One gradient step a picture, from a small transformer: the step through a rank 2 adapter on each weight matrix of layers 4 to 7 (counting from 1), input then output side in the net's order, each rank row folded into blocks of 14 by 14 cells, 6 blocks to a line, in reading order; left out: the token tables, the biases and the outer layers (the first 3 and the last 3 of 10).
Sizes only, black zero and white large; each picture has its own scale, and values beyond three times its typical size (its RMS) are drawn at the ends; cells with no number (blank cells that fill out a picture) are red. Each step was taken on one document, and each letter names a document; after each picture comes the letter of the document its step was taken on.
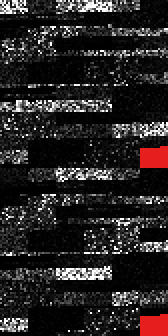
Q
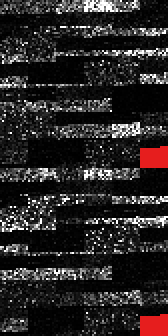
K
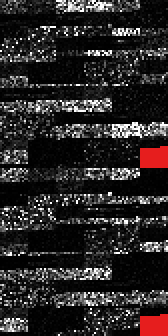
Q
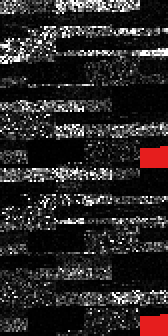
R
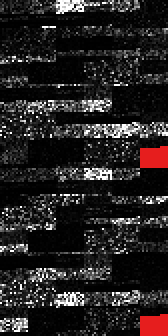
Q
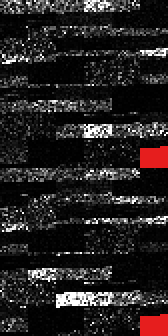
K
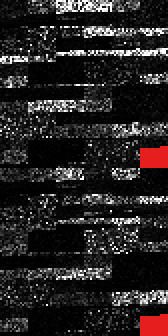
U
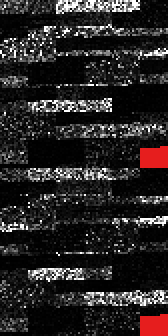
K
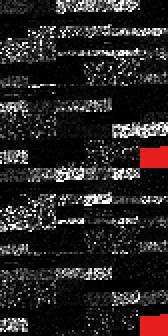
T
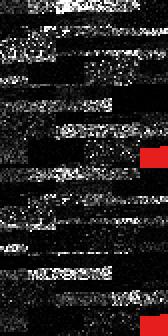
K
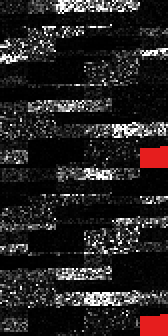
U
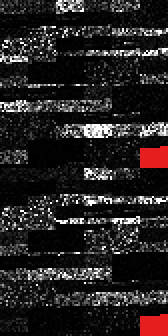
U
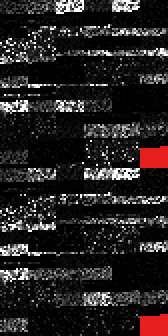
T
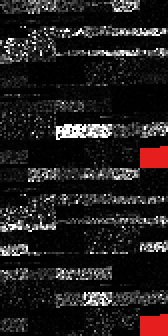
T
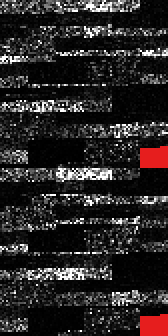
R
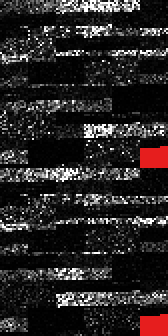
K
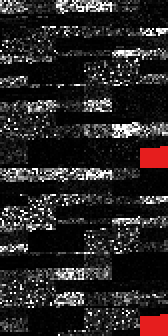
Q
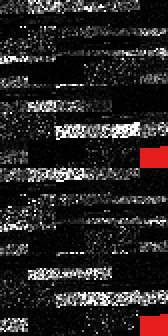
T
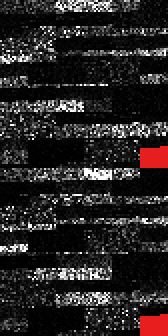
R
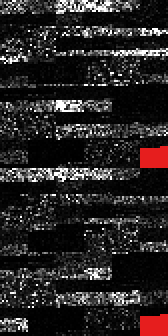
R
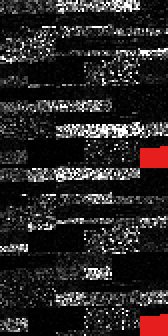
R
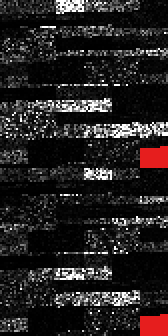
Q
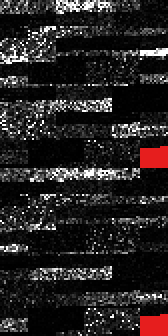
K
